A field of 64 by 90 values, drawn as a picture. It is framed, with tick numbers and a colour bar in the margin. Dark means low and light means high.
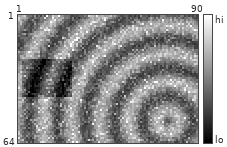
In the middle left lies a patch that is lower than the rest. Concentric rings centre on the bottom right. Neither half mirrors the other. The middle left is the ninth with the lowest average. There is no overall slope.
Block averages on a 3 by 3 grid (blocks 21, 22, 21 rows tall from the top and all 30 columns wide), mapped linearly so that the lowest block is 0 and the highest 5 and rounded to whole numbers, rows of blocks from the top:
555 / 055 / 554
